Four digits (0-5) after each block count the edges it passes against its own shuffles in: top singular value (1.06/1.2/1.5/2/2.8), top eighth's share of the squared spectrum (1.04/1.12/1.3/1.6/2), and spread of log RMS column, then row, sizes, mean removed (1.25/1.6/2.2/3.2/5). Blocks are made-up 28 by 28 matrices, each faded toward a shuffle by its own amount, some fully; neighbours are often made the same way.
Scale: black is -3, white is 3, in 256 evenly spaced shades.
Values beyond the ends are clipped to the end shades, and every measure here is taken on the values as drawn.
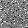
0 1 0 0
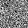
0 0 0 0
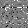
3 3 0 1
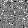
3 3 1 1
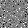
2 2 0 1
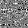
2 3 0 2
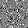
3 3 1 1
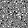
2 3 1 1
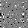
3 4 1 1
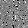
2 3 1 1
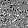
1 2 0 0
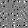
3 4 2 2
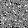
0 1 0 1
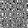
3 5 2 2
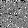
1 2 0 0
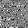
1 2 0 2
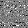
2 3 0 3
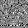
1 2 0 2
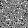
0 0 0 0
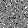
0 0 0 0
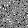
0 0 0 0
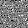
0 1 0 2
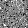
0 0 0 0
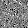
1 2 0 0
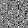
2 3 2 0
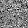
2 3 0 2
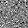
2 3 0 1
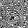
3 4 1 1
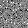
0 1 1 0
